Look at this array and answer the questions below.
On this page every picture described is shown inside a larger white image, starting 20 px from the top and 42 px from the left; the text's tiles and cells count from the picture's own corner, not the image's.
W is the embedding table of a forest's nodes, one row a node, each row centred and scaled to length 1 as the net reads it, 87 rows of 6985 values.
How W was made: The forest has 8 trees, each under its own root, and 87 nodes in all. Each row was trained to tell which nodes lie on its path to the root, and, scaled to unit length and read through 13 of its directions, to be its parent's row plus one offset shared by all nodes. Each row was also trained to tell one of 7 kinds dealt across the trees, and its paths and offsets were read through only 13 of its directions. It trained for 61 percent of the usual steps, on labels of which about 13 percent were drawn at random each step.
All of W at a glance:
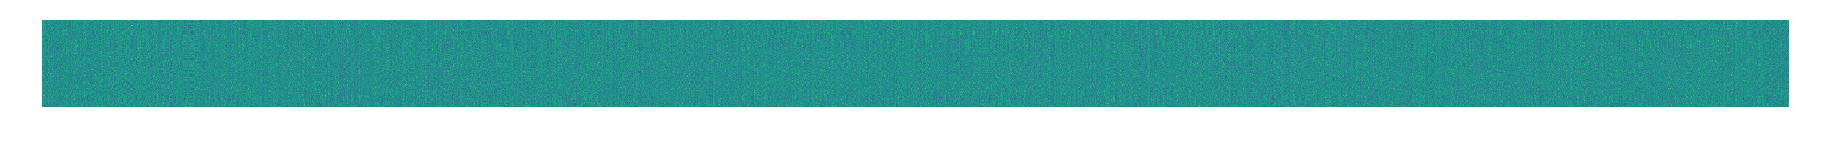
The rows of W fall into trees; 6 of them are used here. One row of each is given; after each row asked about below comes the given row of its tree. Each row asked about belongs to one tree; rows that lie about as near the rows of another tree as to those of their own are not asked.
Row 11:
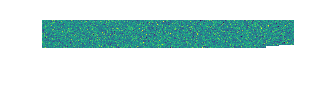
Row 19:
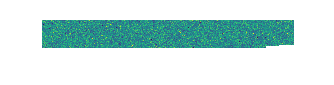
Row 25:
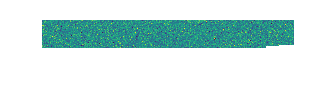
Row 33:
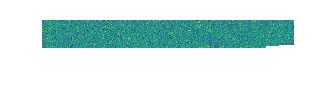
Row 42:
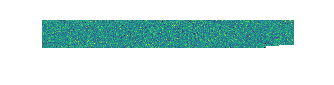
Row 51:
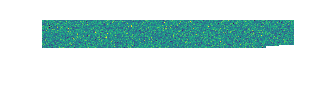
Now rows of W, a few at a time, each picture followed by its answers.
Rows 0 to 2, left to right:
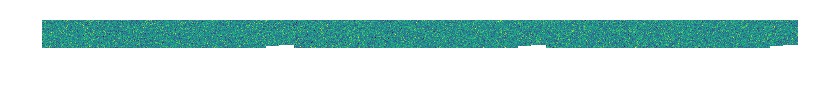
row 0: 19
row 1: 51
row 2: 11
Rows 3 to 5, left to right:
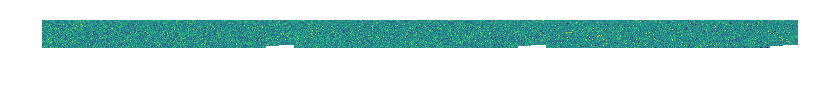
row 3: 33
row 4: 19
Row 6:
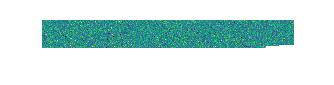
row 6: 33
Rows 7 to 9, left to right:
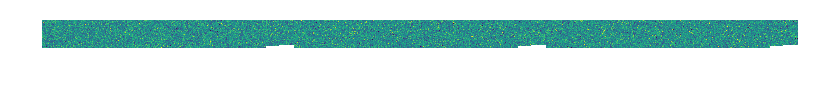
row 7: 11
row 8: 19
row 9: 42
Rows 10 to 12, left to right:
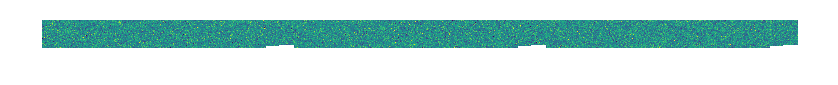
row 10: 51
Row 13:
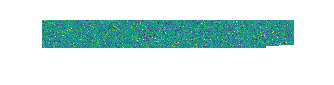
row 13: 11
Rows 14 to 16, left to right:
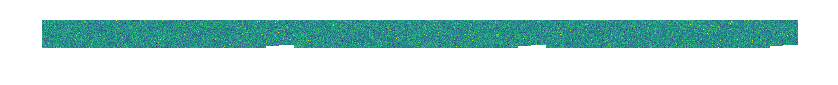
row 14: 11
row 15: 19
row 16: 25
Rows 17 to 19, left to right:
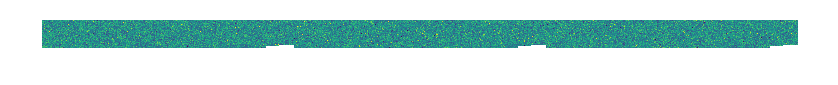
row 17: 19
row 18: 51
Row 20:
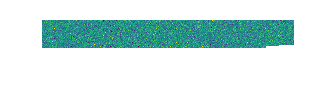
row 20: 33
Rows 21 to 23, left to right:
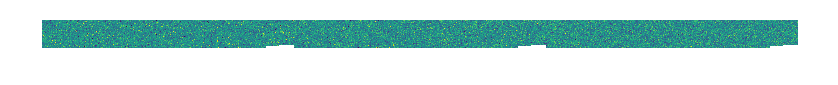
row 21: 19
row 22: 51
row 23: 33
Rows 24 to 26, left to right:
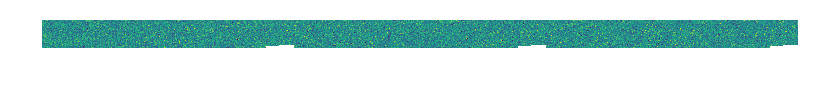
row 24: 19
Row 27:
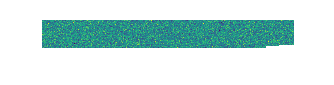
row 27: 19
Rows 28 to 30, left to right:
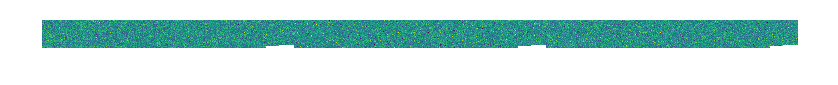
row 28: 19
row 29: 51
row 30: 19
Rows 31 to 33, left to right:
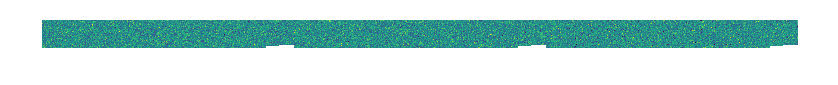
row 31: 11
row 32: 42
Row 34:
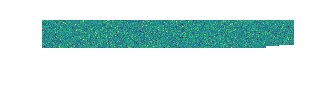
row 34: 51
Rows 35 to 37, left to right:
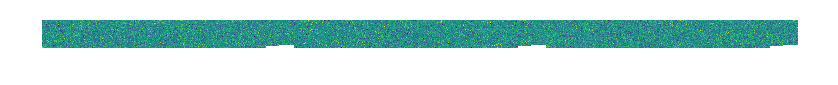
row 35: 25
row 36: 51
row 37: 19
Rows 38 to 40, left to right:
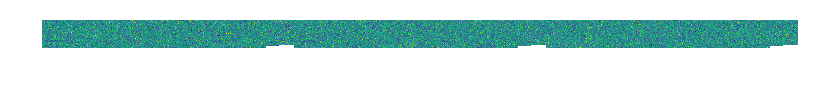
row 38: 11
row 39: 11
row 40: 19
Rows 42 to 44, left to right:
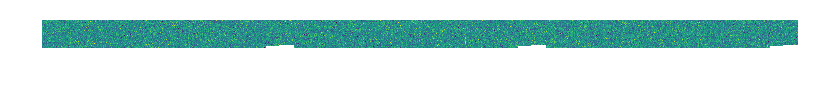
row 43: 25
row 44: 33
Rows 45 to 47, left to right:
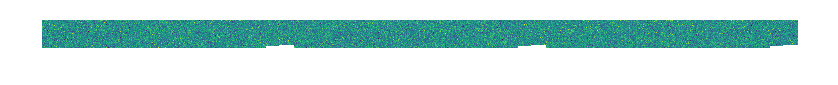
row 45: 33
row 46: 25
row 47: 11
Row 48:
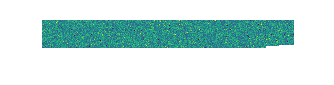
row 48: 42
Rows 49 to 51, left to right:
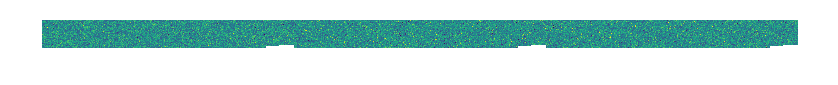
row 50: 11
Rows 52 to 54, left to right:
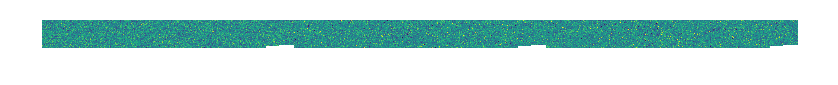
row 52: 19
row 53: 51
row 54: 11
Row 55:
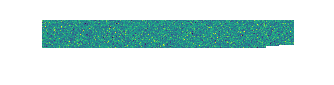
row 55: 11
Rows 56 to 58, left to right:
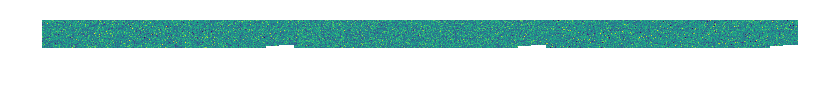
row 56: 51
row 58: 51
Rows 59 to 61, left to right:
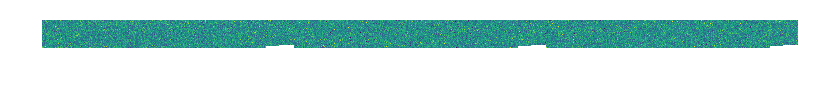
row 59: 25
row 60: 42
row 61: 11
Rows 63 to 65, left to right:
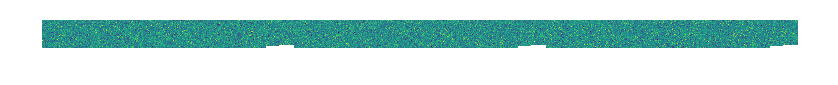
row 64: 42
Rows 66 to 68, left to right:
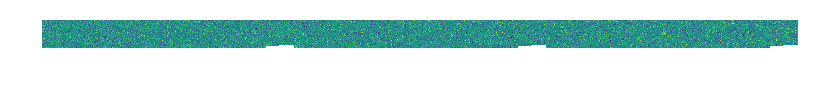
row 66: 25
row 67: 19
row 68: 11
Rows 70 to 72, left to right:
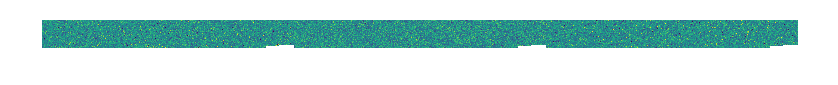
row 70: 33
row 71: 19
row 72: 11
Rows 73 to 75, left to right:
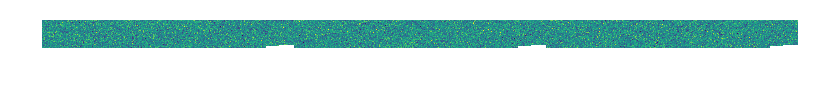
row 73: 25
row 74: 11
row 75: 51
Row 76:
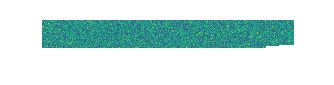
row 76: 33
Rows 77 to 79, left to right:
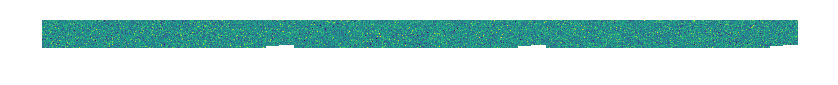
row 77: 33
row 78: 51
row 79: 51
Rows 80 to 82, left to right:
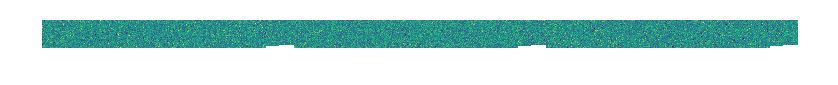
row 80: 33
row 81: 11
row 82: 33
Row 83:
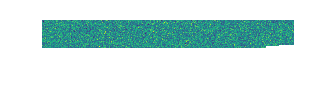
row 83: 42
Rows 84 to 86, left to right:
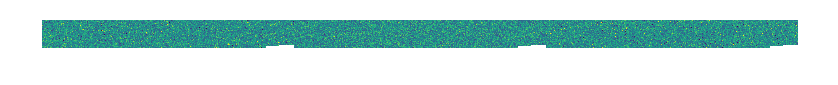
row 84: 19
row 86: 25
